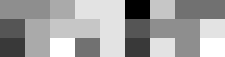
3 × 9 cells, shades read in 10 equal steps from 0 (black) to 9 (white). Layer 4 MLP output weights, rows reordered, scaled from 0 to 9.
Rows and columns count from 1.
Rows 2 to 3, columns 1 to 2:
3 6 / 2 6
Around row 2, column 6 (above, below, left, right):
0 2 8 5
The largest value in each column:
5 6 9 8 8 3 8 5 9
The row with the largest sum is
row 3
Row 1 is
5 5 6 8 8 0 7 4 4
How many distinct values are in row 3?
6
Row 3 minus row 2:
-1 0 2 -3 0 -1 3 0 1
